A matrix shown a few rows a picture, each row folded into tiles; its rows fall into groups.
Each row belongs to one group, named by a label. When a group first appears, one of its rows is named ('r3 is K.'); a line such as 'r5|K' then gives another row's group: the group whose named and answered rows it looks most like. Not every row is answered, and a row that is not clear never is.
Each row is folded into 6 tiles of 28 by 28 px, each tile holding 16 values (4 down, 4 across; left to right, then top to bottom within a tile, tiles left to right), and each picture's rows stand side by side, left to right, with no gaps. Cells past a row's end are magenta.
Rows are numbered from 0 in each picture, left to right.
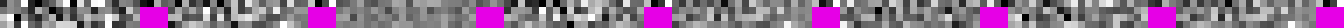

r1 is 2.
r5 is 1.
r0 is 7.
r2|7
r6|7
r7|2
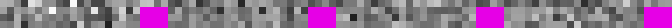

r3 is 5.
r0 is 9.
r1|7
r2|7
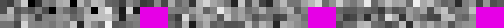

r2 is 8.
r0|7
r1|9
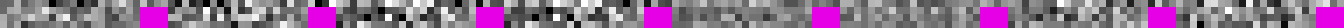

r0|5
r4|8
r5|9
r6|8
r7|9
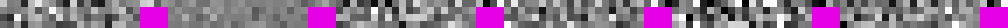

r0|9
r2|2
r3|1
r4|7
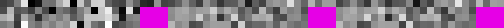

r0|7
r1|5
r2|5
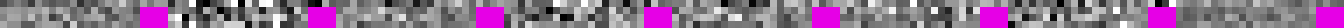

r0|5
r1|7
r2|5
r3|8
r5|9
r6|2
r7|8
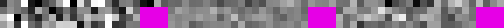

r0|7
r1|5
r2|5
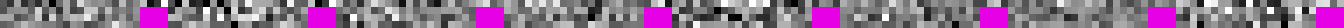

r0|2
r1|2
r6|8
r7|9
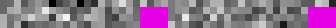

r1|1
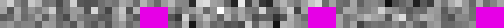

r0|9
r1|9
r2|5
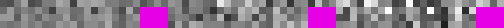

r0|7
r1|8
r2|9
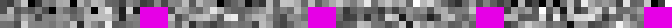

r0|7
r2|8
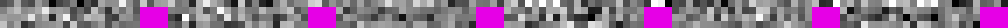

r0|5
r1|9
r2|8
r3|1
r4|2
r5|8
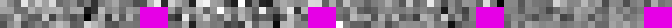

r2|1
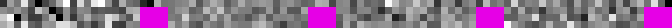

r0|7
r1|1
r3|1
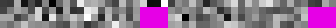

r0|2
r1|7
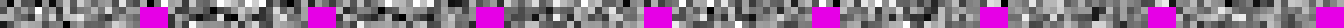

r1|8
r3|8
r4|1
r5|1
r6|1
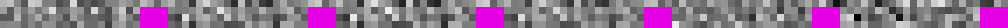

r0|9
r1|9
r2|9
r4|1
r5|7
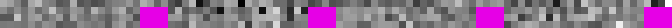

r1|7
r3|2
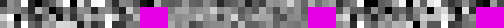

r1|5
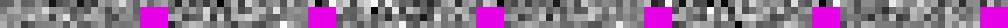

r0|5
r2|1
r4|2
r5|8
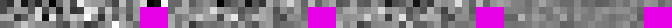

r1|5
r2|5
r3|9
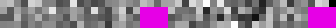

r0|9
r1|1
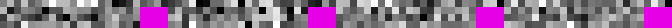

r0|8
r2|1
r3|1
